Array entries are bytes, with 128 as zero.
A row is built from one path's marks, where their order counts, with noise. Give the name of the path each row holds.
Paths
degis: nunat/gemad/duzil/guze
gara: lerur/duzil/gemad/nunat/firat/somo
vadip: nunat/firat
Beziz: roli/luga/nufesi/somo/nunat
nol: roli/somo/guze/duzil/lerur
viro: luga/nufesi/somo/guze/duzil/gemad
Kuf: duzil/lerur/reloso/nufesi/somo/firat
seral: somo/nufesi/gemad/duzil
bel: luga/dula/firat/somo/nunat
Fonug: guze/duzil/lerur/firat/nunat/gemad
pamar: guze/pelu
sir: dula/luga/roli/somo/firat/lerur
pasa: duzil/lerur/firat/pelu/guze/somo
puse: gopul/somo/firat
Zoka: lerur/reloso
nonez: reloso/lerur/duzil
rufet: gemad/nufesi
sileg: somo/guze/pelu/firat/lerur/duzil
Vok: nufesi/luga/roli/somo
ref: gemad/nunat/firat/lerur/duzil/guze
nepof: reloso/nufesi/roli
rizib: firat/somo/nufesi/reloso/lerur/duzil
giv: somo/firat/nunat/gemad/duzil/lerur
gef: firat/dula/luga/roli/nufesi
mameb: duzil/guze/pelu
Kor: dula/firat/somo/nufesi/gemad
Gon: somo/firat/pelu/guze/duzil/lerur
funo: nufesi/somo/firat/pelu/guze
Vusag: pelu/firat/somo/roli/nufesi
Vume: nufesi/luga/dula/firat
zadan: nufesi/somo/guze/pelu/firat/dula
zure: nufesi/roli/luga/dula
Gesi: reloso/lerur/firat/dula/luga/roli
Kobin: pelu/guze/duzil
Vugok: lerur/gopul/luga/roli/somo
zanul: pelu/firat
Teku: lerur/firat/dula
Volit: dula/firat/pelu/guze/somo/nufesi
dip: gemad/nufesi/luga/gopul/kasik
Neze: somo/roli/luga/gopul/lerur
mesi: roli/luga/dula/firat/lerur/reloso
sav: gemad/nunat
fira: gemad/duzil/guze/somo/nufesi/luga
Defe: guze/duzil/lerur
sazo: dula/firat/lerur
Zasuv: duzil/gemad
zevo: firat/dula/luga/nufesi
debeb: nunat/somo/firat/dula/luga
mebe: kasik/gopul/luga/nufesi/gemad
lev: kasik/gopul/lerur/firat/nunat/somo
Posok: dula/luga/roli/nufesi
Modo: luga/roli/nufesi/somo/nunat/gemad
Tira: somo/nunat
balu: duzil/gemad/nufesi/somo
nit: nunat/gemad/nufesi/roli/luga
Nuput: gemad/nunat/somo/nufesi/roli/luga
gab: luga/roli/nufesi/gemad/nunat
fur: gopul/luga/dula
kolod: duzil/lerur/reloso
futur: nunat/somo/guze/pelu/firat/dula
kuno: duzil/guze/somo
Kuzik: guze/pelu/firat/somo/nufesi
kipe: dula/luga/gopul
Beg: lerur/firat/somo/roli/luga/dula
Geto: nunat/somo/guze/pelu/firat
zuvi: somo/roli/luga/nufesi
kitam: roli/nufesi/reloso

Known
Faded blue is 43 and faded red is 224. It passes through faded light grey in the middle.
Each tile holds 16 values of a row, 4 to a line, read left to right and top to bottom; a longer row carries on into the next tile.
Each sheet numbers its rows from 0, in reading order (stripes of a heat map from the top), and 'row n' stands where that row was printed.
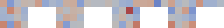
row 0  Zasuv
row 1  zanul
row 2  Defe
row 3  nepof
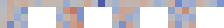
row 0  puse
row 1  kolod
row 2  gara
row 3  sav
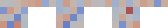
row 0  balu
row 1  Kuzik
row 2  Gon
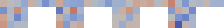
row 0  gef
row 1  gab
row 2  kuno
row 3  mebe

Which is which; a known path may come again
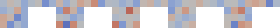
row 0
zevo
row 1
seral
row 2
mameb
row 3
Tira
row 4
giv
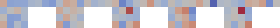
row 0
kipe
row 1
zanul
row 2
degis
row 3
kolod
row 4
Defe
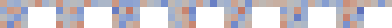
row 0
viro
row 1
nepof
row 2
gab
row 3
Zoka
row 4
funo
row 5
gef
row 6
Kuf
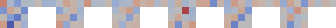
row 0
mebe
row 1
Vusag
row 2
kuno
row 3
Gon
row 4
Kuzik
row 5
Geto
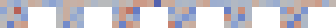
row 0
Fonug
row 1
puse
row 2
rizib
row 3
rufet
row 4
Beziz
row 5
balu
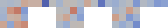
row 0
nonez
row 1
sazo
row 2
debeb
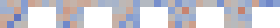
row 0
Volit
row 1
gara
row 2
Vume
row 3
sav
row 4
Gesi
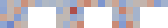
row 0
lev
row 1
nol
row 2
Zasuv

